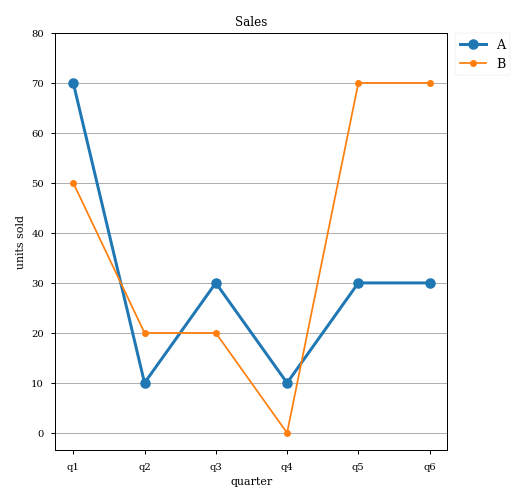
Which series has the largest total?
B
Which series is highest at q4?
A
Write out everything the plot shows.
Title: Sales
x-axis: quarter, ticks q1 q2 q3 q4 q5 q6
y-axis: units sold, ticks 0 10 20 30 40 50 60 70 80
Legend: A, B
Values:
A: 70 10 30 10 30 30
B: 50 20 20 0 70 70
